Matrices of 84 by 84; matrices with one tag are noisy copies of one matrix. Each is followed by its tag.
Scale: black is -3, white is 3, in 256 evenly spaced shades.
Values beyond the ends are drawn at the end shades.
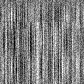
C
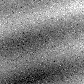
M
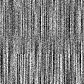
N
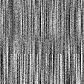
N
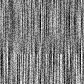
N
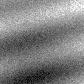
M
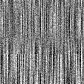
N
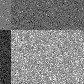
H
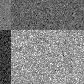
H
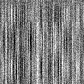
C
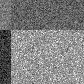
H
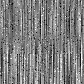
N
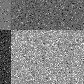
H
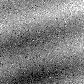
M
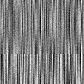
N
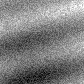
M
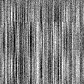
C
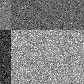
H
